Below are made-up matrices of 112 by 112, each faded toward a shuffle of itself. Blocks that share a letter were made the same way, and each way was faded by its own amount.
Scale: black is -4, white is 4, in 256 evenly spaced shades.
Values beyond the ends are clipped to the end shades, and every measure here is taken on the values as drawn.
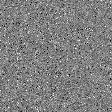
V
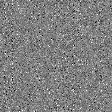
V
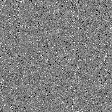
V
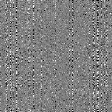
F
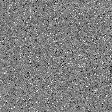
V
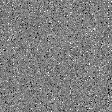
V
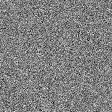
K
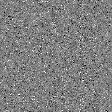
V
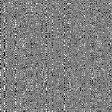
F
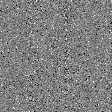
V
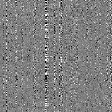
F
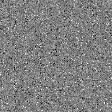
V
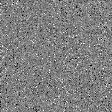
V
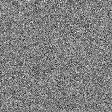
K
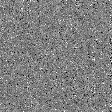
V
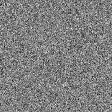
K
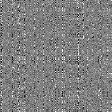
F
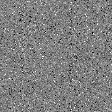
V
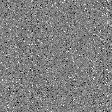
V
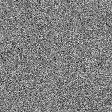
K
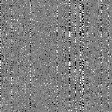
F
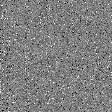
V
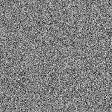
K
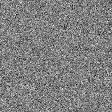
K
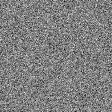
K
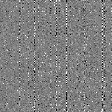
F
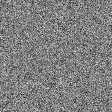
K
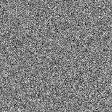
K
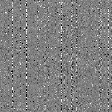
F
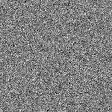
K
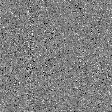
V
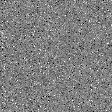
V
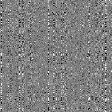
F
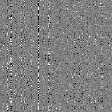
F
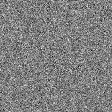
K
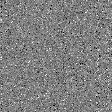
V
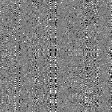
F
